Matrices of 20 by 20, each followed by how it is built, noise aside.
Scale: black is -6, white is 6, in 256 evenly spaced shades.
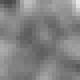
smooth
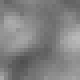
smooth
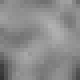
smooth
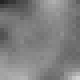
smooth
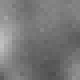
smooth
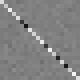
diagonal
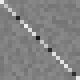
diagonal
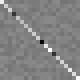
diagonal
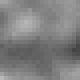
smooth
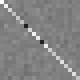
diagonal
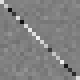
diagonal
